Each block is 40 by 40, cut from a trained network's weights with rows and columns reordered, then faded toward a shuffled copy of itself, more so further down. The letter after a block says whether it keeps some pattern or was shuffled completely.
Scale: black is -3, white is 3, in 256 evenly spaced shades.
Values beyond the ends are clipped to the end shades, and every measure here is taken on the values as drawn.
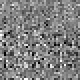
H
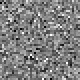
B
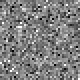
B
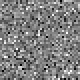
B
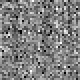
H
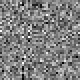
H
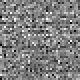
H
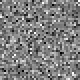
B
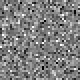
B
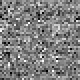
H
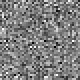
H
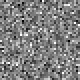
B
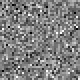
B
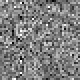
H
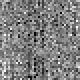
H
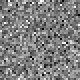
B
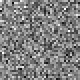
B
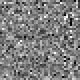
H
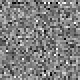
H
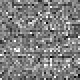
H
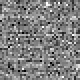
H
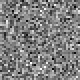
B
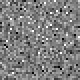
B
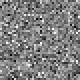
B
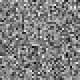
B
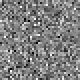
B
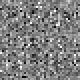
H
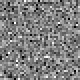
B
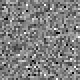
B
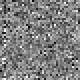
H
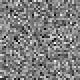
H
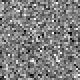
B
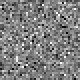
B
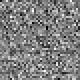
H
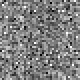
H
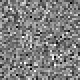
H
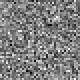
H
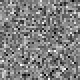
B
